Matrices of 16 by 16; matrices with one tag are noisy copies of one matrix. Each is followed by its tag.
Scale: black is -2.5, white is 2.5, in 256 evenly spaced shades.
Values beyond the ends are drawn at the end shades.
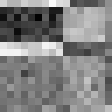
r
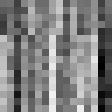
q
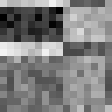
r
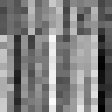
q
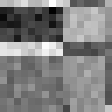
r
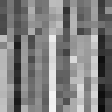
q
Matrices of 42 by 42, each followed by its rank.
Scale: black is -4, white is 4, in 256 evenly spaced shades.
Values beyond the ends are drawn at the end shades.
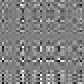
two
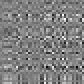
three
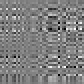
two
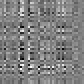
two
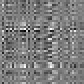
three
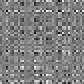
three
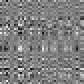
three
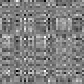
three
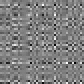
two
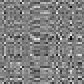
three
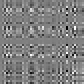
two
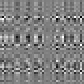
two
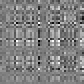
two
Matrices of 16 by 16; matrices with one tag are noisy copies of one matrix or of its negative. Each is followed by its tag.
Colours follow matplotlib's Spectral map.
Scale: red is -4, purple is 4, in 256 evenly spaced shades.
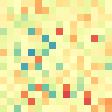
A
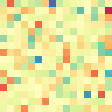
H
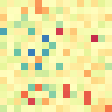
A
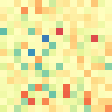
A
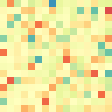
H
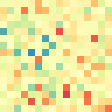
A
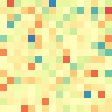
H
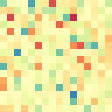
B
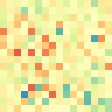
A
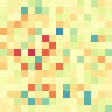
A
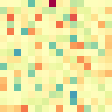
B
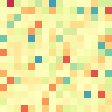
H
